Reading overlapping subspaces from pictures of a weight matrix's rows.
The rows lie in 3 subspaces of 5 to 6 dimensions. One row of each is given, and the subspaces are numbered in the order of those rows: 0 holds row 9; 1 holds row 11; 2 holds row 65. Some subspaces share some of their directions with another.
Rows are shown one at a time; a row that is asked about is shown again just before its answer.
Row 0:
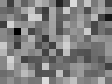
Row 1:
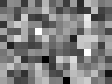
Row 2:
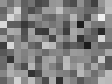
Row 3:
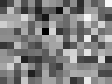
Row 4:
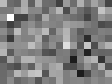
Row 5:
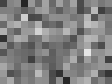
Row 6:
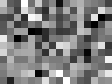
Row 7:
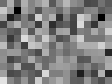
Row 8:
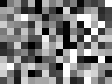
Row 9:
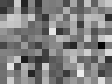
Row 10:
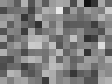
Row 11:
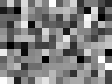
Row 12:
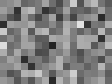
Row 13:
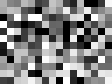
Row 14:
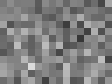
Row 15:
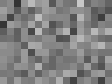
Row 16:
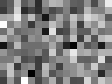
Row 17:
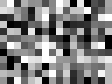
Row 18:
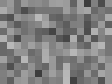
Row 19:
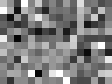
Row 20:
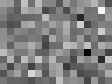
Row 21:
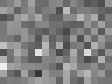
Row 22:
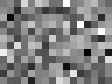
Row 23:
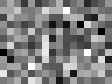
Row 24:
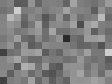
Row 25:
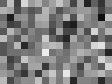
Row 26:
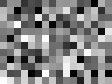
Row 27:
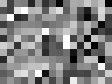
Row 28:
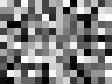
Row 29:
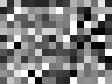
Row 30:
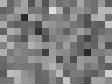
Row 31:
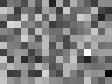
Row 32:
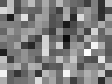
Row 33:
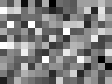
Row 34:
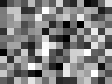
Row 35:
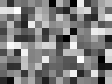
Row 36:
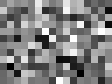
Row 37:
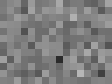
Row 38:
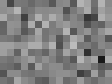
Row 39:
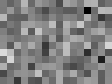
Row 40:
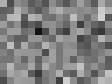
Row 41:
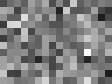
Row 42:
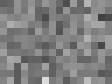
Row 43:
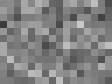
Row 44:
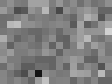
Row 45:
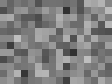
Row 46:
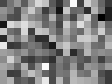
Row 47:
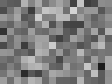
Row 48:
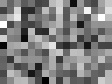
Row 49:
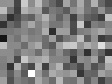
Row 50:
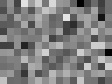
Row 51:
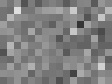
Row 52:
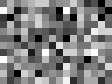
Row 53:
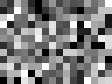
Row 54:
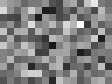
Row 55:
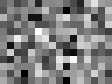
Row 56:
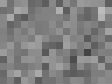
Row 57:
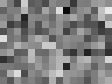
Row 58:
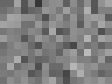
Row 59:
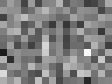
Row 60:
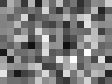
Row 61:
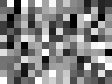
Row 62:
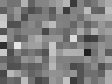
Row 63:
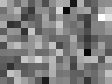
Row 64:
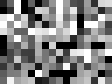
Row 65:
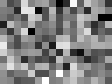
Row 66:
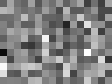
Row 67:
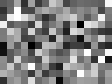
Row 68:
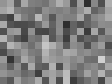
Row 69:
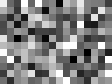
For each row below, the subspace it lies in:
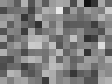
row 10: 1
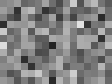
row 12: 1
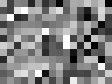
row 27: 0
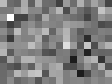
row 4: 0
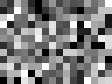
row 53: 0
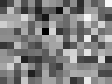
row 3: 0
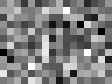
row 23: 0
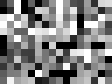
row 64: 2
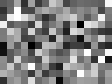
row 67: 1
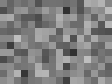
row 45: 2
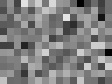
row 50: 1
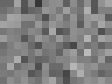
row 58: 0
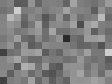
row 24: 1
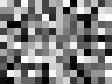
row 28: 1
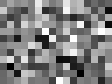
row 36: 2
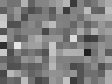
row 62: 0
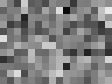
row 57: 2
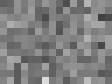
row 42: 0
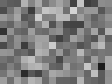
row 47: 1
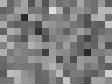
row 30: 2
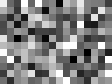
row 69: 2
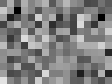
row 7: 1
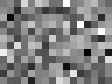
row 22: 0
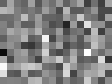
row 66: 0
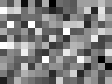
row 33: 1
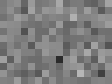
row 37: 0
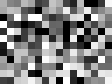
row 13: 2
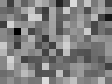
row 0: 2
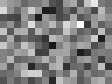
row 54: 1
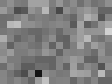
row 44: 0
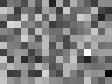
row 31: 1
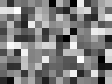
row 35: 1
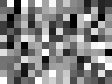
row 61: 1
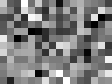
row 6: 2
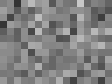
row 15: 1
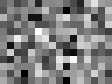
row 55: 2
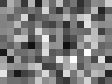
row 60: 2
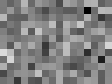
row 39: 0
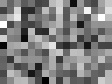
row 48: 0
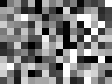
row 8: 0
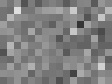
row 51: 0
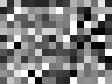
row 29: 0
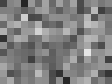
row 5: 2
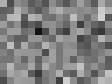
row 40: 2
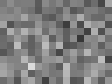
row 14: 0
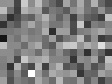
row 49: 0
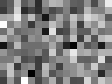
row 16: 0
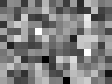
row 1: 2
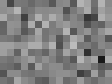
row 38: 1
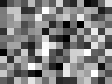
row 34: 1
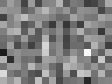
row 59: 0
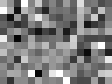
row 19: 2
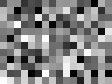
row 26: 1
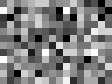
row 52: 2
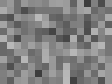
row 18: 2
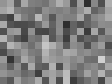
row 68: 2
